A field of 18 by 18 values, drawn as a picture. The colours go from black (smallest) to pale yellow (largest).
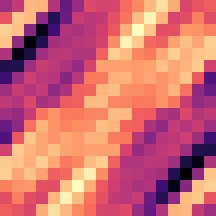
Grain: diagonal, up to the right. Lone odd cells: none. Symmetry: a half turn. Slope: none. Average level on the scale: 60%.
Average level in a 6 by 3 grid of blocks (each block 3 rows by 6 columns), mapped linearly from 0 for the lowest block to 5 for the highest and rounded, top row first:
2 3 4 / 0 4 5 / 1 4 3 / 3 4 1 / 5 4 0 / 4 3 2
